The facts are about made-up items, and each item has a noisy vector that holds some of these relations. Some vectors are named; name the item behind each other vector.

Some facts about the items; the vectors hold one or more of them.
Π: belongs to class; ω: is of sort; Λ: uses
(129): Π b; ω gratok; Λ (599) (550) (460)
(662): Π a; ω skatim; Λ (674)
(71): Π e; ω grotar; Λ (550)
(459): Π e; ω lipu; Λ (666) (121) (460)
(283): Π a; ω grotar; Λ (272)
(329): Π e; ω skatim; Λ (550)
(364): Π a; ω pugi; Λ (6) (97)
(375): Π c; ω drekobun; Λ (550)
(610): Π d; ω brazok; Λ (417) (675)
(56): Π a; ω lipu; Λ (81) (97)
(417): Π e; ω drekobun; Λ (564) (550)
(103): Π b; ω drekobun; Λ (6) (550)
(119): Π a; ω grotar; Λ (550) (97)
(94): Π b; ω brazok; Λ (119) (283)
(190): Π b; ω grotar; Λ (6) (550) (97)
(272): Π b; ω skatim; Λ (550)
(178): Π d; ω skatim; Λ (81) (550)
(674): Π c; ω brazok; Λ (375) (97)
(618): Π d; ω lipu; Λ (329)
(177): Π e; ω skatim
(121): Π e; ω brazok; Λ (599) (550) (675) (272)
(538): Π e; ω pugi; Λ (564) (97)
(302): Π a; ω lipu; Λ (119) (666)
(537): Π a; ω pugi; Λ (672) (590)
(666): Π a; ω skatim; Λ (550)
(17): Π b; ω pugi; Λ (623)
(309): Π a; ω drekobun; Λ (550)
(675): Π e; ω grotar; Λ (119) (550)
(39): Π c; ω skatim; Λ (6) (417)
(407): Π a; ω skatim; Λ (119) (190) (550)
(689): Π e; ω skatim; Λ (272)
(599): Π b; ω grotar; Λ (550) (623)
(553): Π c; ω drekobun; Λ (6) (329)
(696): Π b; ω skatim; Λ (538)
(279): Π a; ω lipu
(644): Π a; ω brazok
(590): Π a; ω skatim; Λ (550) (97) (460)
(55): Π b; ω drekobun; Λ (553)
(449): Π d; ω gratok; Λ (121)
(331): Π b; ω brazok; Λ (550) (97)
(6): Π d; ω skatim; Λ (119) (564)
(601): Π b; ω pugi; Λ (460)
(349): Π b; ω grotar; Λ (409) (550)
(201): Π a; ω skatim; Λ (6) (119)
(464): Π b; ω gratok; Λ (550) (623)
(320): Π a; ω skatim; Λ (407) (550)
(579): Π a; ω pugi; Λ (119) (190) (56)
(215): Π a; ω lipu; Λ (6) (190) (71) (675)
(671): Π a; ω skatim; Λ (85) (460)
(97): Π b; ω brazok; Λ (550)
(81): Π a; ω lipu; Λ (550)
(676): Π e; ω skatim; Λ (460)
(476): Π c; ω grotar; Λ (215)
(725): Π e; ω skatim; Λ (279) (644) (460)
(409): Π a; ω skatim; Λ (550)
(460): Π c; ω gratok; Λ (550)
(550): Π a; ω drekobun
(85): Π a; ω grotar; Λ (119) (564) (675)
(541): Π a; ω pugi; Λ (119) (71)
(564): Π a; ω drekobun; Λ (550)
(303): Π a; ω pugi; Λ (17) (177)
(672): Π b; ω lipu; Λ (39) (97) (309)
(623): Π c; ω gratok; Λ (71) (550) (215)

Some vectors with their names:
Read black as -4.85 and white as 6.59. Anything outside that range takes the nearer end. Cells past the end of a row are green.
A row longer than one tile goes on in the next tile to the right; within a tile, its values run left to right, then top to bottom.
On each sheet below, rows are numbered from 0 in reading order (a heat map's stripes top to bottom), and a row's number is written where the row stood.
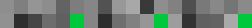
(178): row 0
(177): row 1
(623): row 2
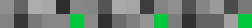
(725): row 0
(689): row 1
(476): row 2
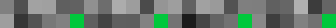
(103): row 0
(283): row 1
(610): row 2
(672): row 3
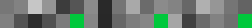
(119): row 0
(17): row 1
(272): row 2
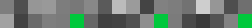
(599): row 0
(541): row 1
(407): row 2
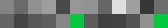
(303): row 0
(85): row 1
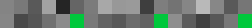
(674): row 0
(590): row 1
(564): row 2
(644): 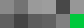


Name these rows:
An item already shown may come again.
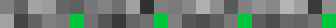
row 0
(349)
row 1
(56)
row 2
(320)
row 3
(671)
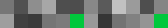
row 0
(190)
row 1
(121)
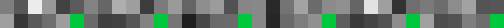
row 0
(675)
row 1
(579)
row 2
(618)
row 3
(17)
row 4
(85)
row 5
(331)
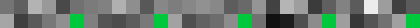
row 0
(417)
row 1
(320)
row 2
(375)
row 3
(6)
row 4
(675)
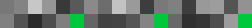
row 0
(119)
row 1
(302)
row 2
(215)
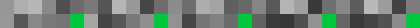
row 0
(460)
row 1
(417)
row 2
(129)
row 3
(201)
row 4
(541)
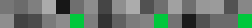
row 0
(538)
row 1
(55)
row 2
(449)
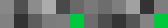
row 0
(696)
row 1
(364)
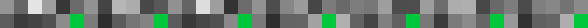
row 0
(85)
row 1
(94)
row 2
(85)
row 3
(476)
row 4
(97)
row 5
(601)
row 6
(623)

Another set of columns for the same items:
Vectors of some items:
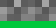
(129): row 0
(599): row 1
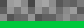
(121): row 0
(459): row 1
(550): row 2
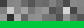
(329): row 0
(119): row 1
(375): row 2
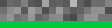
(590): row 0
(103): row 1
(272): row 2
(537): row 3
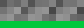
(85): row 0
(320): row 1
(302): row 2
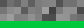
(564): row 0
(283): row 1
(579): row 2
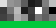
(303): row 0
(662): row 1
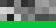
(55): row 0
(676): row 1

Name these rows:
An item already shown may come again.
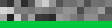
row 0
(55)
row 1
(689)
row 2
(201)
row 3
(671)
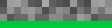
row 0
(121)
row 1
(349)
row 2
(672)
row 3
(121)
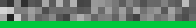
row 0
(55)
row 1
(103)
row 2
(17)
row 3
(417)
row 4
(460)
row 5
(590)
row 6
(94)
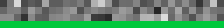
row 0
(449)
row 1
(129)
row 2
(215)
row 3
(689)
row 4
(364)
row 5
(696)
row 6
(623)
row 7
(178)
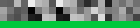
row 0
(94)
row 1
(177)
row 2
(177)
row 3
(618)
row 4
(476)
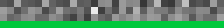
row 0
(103)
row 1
(331)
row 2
(601)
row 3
(674)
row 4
(538)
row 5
(6)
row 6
(610)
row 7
(97)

